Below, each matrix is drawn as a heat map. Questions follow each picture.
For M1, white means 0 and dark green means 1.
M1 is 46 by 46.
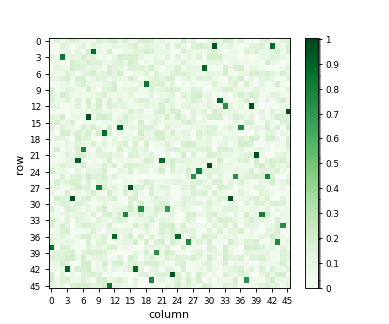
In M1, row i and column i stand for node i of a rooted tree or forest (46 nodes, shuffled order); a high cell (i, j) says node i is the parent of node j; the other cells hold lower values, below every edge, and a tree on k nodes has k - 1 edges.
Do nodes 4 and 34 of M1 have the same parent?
yes
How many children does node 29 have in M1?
2
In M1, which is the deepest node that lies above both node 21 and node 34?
22
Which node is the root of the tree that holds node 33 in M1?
1
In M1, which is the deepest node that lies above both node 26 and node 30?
37
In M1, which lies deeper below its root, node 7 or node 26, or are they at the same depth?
the same depth
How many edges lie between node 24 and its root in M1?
4
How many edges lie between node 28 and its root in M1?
5
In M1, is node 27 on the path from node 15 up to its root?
yes
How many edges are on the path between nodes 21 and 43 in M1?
7
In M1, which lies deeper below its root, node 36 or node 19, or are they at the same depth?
node 19
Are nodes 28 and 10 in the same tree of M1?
yes
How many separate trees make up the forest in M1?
2
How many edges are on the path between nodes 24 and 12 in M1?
2
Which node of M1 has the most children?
25
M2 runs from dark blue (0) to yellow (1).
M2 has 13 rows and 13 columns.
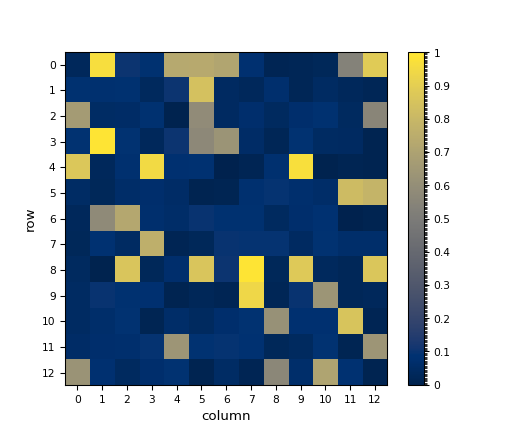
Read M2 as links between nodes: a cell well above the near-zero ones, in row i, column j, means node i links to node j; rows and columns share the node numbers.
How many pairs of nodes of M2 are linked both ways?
3
